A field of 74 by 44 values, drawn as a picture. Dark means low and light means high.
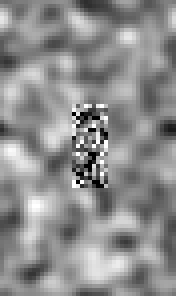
Odd patch: rougher, in the centre. Grain: blotchy. Roughest part: centre.
